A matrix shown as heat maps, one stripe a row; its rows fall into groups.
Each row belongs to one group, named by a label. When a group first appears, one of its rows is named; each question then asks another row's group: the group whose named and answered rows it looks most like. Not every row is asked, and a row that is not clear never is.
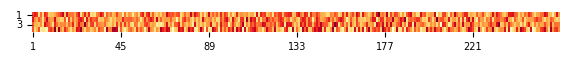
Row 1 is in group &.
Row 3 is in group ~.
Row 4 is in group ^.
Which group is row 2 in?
~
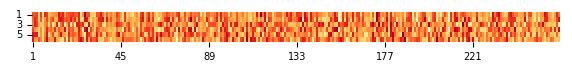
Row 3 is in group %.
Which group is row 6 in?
~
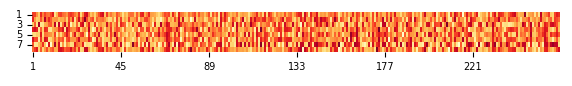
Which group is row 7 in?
^
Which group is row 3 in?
^
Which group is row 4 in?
&
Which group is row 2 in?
~
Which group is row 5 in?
^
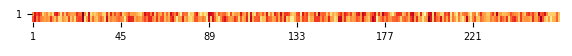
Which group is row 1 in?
%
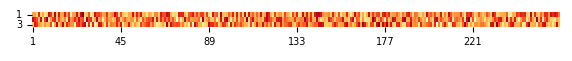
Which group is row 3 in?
%
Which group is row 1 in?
^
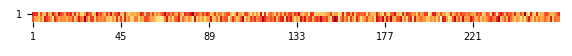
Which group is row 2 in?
~
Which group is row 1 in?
&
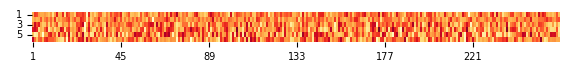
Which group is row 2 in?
^
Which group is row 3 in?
%
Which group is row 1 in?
%
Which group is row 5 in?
^
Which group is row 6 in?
~
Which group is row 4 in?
&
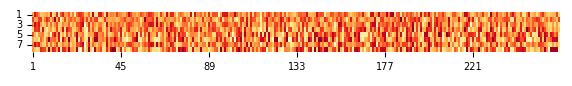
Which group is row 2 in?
~
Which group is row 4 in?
%
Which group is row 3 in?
%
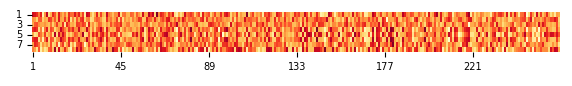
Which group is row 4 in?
&
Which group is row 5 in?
^
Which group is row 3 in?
%
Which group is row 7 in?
%
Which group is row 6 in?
&
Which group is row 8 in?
^
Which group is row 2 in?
^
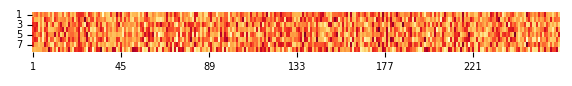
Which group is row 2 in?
~
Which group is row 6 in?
&
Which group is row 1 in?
%
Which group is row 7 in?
~
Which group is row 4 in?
&
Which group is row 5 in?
~
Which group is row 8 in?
^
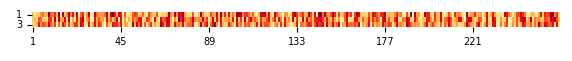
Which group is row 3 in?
^
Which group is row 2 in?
^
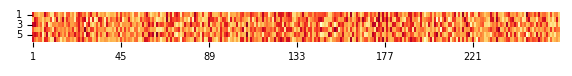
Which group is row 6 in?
~
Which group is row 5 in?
&
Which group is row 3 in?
&
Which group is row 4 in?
~
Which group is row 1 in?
~
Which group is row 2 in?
%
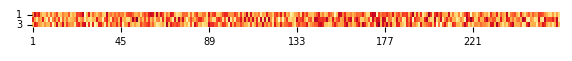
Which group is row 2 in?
^
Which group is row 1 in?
%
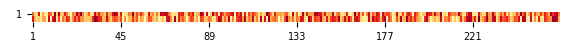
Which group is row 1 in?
^
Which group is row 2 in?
^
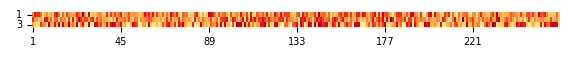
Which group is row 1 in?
%
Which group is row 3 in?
^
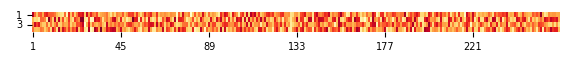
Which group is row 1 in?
~
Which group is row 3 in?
%
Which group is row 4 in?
^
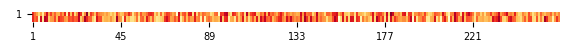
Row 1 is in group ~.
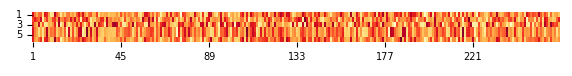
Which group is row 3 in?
^
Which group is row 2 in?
&
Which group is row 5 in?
~
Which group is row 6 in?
~
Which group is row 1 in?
~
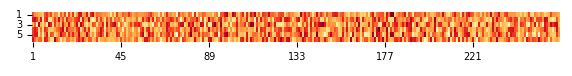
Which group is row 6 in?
~
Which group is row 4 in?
&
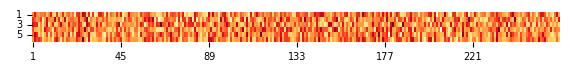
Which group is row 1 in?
%
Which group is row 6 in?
%
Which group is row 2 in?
~
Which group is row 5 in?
%
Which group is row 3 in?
&
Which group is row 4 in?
~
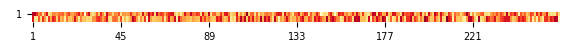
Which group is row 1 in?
&
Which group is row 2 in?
^
